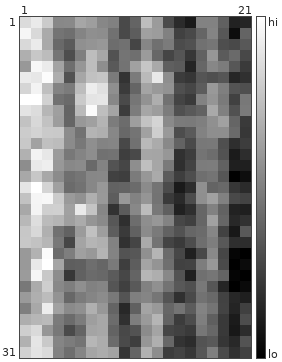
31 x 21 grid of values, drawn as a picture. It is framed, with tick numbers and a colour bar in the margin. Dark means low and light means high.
The field climbs toward the left. Streaks run downward. The ninth with the lowest average is the bottom right. Upright stripes repeat 4 times across the table.
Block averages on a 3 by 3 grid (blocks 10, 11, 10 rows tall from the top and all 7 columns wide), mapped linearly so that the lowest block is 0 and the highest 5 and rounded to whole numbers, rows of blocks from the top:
5 3 1 | 5 2 1 | 4 2 0
